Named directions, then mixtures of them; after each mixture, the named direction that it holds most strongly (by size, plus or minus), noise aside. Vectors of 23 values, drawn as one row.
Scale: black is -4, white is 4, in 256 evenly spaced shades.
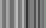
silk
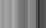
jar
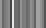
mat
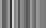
mat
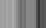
jar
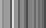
mat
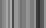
mat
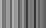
silk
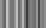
silk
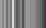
jar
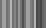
jar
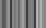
silk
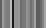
mat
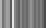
mat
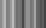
jar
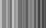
jar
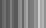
jar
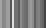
mat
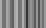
silk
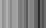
jar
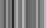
silk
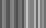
silk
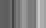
jar
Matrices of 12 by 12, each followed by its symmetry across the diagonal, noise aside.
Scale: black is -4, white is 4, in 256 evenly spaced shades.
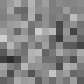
neither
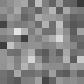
neither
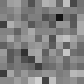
neither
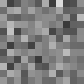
neither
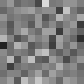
antisymmetric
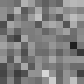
antisymmetric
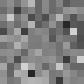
antisymmetric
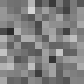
antisymmetric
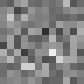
neither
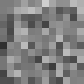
antisymmetric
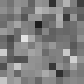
antisymmetric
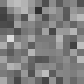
antisymmetric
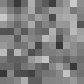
antisymmetric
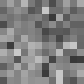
antisymmetric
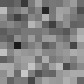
neither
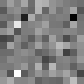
antisymmetric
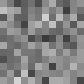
neither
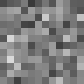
neither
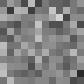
neither
